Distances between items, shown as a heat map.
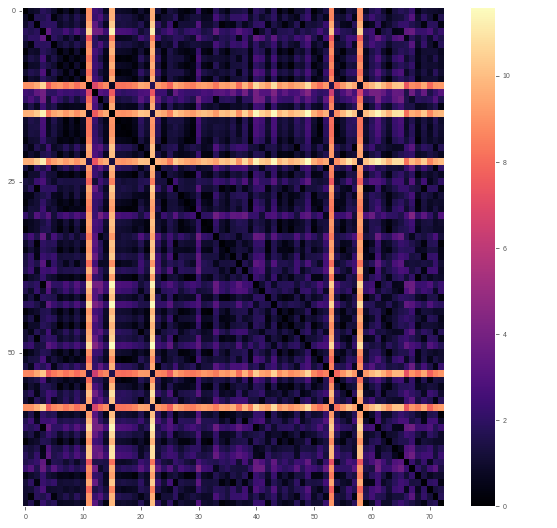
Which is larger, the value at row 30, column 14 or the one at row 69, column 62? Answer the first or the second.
the first
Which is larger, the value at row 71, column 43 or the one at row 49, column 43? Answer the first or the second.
the first
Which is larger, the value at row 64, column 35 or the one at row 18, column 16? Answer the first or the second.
the first
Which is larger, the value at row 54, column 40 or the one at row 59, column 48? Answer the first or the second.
the first
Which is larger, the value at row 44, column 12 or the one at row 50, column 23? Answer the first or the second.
the first
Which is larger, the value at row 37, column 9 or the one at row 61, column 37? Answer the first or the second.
the second
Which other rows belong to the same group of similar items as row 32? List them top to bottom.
0, 1, 2, 3, 4, 5, 6, 7, 8, 9, 10, 12, 13, 14, 16, 17, 18, 19, 20, 21, 23, 24, 25, 26, 27, 28, 29, 30, 31, 33, 34, 35, 36, 37, 38, 39, 40, 41, 42, 43, 44, 45, 46, 47, 48, 49, 50, 51, 52, 54, 55, 56, 57, 59, 60, 61, 62, 63, 64, 65, 66, 67, 68, 69, 70, 71, 72
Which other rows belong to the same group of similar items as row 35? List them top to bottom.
0, 1, 2, 3, 4, 5, 6, 7, 8, 9, 10, 12, 13, 14, 16, 17, 18, 19, 20, 21, 23, 24, 25, 26, 27, 28, 29, 30, 31, 32, 33, 34, 36, 37, 38, 39, 40, 41, 42, 43, 44, 45, 46, 47, 48, 49, 50, 51, 52, 54, 55, 56, 57, 59, 60, 61, 62, 63, 64, 65, 66, 67, 68, 69, 70, 71, 72
